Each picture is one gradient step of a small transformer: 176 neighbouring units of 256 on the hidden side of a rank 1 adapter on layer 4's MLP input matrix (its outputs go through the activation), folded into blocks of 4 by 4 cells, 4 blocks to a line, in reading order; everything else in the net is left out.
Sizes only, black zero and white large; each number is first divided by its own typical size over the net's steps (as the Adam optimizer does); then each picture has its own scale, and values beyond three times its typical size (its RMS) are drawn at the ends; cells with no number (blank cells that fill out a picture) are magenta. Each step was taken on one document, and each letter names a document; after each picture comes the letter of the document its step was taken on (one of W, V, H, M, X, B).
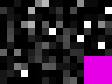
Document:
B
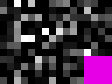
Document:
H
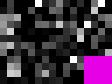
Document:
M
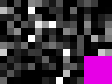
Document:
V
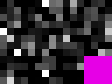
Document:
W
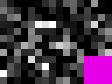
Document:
M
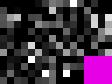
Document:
M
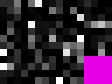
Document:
V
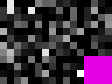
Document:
W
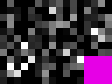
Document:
M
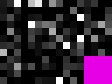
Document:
V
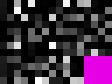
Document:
H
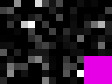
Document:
B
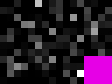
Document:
B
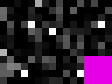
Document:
B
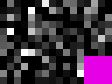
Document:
M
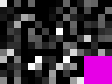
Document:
H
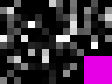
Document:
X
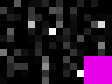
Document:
B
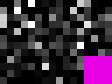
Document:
V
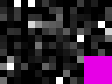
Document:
V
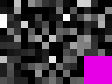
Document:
H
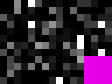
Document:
V
